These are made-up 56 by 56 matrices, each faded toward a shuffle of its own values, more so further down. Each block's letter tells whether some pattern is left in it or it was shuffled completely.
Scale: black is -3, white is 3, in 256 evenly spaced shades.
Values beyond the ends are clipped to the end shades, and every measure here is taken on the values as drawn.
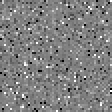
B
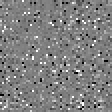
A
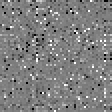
A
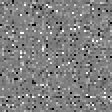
A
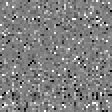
A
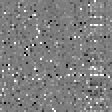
A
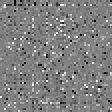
A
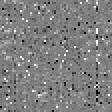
A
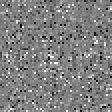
A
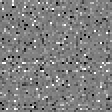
A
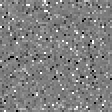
B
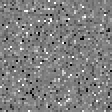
B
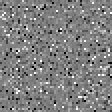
A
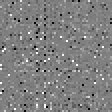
A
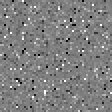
B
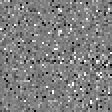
A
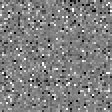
B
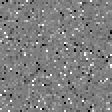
B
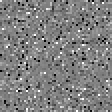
A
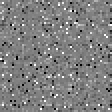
A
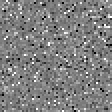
B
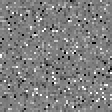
B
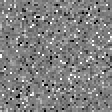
B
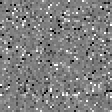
A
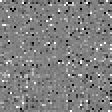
A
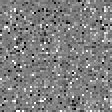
A
